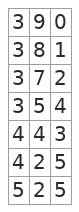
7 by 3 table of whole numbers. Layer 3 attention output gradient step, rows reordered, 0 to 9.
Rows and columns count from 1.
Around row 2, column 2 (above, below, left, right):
9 7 3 1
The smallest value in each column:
3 2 0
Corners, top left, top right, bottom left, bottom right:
3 0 5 5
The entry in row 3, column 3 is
2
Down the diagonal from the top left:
3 8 2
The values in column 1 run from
3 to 5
